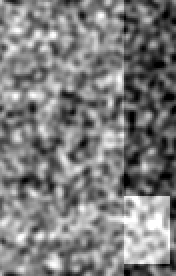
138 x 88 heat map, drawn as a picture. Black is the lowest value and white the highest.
There are no regular stripes. The histogram is bell-shaped. The bottom right is the ninth with the highest average. A vertical seam about 70% of the way across splits the table, and the left part is higher. The texture is blotchy. The halves do not mirror each other. An odd patch, higher than its surroundings, sits in the bottom right.
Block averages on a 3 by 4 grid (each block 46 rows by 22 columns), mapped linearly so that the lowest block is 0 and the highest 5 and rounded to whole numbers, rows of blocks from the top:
4 4 3 0
3 3 3 0
4 4 4 5
